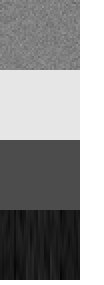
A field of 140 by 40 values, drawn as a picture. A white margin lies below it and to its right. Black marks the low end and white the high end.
It is made of 4 by 1 panels. Panel 1,1: middling, fine-grained, faint in contrast. Panel 2,1: very high, flat. Panel 3,1: low, flat. Panel 4,1: very low, streaked downward, faint in contrast.
